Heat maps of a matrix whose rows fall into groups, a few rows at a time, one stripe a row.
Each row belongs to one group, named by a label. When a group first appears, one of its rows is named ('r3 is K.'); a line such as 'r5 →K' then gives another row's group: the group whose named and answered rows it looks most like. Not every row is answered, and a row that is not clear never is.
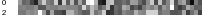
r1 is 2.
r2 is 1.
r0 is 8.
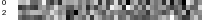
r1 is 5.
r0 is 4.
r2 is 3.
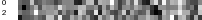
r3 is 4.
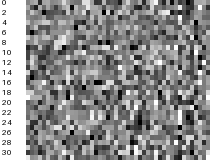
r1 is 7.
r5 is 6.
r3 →2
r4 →3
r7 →3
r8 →6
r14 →7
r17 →3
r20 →5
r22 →2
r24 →7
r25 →4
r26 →7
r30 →5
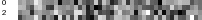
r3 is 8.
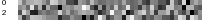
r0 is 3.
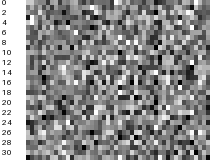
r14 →5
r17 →2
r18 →5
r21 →8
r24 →4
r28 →5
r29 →3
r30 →3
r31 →4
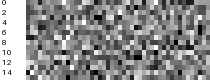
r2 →5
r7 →4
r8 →3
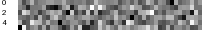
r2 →6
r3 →7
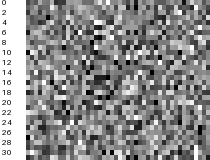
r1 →4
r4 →8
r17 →3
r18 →8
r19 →6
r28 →6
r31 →4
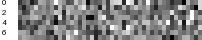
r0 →5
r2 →7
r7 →1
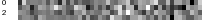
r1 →5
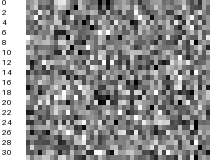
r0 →6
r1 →6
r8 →3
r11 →2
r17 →4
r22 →4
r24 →1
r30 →8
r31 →3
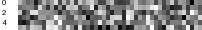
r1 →1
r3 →5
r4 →4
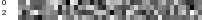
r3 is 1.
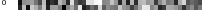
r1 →7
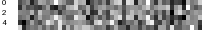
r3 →5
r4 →4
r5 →7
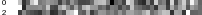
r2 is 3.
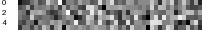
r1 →8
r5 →4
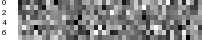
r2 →5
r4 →3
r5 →1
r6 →2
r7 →3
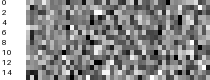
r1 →7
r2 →8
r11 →3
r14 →4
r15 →7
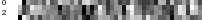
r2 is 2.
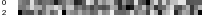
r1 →6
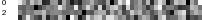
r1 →1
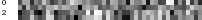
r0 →4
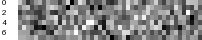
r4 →8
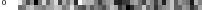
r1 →6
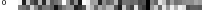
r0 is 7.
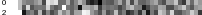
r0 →6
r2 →7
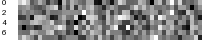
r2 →2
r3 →8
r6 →3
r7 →1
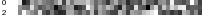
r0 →7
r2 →1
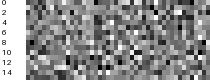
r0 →5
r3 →5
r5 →4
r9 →5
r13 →6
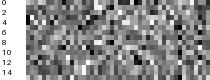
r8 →8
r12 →7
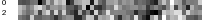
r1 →3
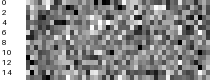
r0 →3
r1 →1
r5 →2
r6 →7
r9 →7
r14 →7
